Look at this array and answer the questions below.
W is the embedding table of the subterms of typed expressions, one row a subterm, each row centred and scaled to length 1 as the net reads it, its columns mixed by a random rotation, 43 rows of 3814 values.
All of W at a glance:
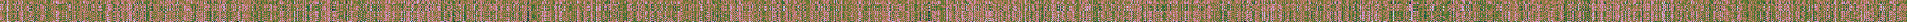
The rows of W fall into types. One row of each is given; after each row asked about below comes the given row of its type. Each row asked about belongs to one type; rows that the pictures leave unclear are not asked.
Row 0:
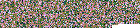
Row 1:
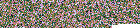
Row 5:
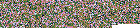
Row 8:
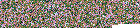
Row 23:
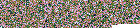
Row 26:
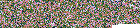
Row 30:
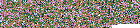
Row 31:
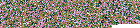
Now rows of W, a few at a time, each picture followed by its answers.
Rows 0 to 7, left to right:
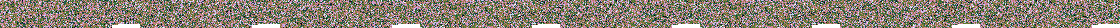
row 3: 5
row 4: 23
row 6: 26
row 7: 23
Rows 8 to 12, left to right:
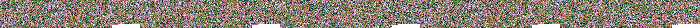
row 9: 0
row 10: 31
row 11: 8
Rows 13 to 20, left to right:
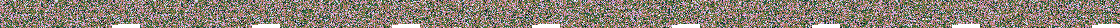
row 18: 0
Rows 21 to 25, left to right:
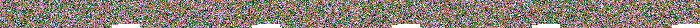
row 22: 30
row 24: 5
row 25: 1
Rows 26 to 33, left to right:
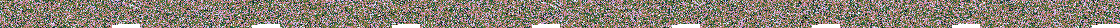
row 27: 30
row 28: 5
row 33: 31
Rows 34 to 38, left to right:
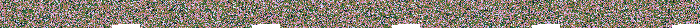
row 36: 1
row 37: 30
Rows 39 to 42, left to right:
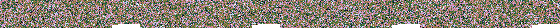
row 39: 8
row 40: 5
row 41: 30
